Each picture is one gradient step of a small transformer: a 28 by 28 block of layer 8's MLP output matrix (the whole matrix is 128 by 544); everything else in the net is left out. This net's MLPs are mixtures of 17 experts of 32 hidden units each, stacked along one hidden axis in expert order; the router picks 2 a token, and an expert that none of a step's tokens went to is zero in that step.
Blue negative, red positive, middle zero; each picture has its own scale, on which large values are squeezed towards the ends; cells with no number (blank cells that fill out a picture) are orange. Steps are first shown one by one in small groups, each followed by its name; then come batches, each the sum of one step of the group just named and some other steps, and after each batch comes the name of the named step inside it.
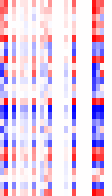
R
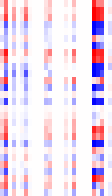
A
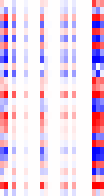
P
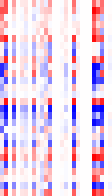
R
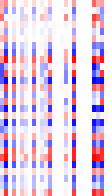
R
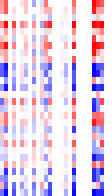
P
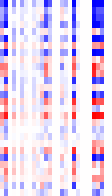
P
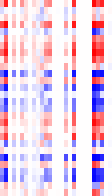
A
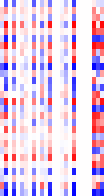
P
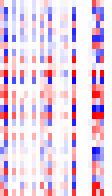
P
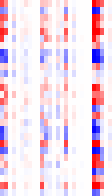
P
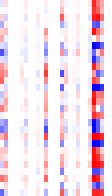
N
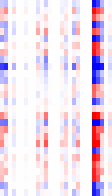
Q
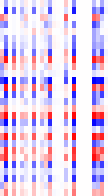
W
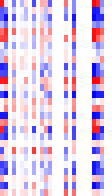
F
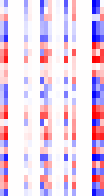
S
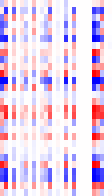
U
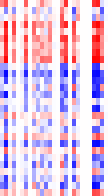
F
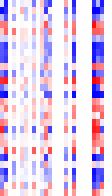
F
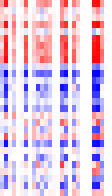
S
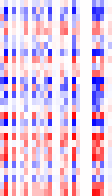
W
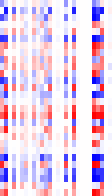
U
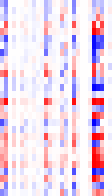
N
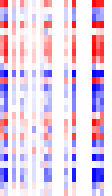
F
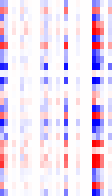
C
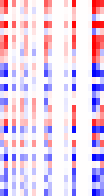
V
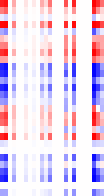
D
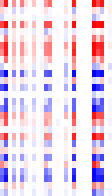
C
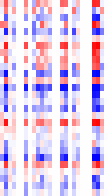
D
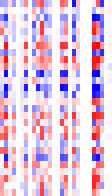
C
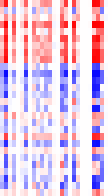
V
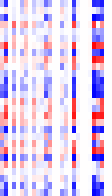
V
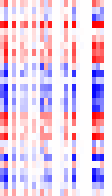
D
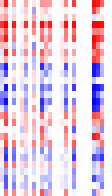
V
